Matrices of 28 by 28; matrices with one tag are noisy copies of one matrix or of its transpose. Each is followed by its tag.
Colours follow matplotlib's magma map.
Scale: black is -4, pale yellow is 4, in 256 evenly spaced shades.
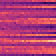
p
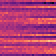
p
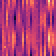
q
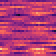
q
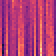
p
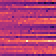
p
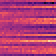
p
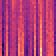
p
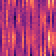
q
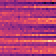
p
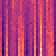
p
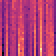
p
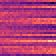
p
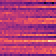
p
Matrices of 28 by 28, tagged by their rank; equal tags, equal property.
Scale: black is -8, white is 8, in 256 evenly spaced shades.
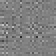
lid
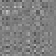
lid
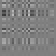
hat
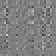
lid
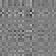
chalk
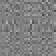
lid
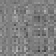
lid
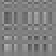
hat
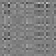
chalk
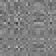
lid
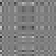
hat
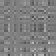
chalk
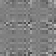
chalk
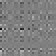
chalk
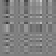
hat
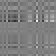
hat
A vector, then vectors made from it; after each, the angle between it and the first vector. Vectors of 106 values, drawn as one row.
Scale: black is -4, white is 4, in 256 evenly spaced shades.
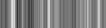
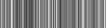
partly aligned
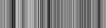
nearly opposite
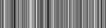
partly opposed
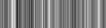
nearly parallel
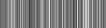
partly aligned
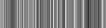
partly opposed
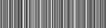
orthogonal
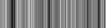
nearly opposite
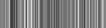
partly opposed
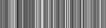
partly aligned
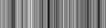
nearly opposite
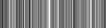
partly aligned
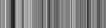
nearly opposite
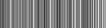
orthogonal
